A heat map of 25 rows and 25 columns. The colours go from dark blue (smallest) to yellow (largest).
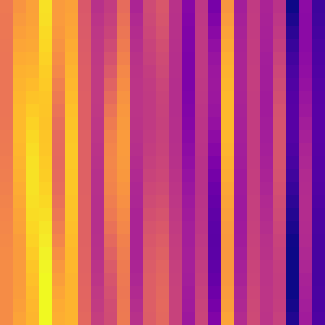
Values rise toward the left. On average the colour sits 50% of the way up the scale. The grain runs up and down.
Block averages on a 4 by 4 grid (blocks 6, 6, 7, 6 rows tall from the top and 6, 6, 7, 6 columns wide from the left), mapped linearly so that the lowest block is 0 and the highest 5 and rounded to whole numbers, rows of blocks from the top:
5 2 1 0 | 5 2 1 0 | 5 2 1 0 | 5 2 2 0
